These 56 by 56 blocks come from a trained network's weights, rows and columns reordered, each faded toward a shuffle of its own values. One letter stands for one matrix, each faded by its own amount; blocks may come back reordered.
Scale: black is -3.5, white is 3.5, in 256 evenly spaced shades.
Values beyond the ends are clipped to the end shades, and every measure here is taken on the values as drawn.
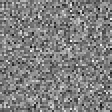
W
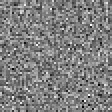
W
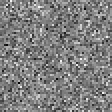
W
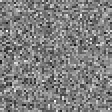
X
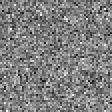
W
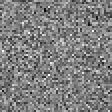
X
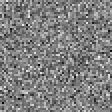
W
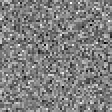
X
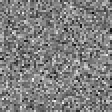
W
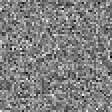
X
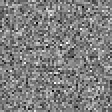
W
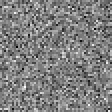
W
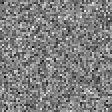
X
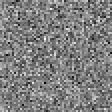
X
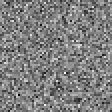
X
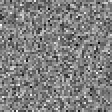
W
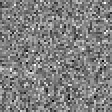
W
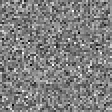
W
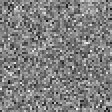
X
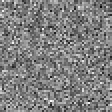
X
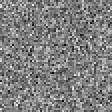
W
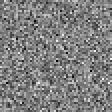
W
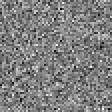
X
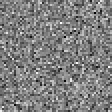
W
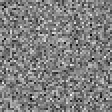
X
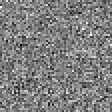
X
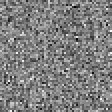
X
